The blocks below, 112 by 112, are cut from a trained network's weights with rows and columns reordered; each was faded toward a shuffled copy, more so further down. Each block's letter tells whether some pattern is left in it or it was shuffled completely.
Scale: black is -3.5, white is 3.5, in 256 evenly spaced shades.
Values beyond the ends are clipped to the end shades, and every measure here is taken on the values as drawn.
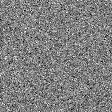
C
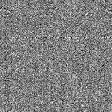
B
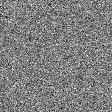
C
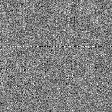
B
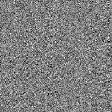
B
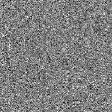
B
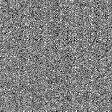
B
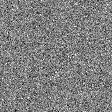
C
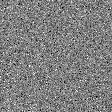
C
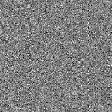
B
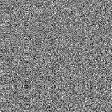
B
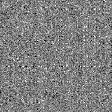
B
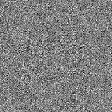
B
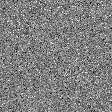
C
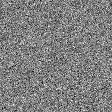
C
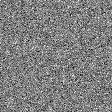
C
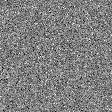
C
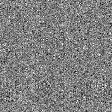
B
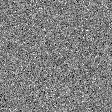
C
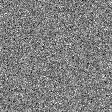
C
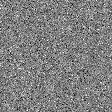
C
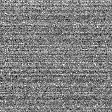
B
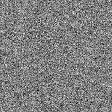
B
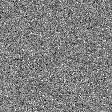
C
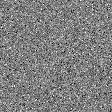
C
